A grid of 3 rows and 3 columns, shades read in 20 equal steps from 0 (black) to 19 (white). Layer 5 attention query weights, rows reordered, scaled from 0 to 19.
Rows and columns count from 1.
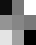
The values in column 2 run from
9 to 12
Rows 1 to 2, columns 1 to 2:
1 9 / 11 10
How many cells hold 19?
1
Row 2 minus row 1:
10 1 -10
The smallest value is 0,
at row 3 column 3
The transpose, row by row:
1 11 17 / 9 10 12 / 19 9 0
